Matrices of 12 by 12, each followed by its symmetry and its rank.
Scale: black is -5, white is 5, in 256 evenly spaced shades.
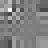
symmetric, rank two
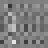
neither, rank two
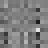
neither, rank two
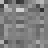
neither, rank two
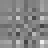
symmetric, rank two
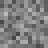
neither, full rank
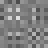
symmetric, rank two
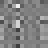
neither, rank two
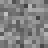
neither, full rank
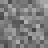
neither, full rank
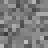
neither, full rank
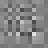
symmetric, rank two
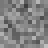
neither, full rank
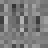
neither, rank two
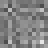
symmetric, rank two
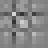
symmetric, rank two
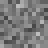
neither, full rank
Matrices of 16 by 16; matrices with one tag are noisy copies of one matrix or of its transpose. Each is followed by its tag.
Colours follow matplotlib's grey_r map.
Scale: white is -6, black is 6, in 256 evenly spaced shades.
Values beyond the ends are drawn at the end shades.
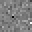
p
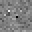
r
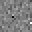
p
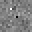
r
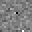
p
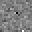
p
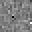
p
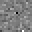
p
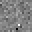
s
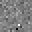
s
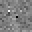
r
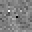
r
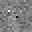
r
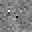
r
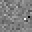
s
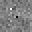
r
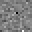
p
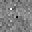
r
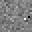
s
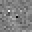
r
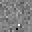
s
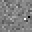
s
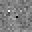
r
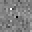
r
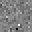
s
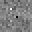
r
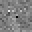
r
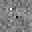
r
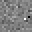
s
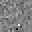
s
